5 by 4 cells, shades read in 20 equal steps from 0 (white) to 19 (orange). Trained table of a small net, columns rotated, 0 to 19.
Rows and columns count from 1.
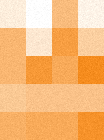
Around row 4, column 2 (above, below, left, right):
17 14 9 10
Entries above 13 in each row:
0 1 3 0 3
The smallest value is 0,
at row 1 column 2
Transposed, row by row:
3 12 12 9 13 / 0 4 17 10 14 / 11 16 14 10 14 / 2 8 19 10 18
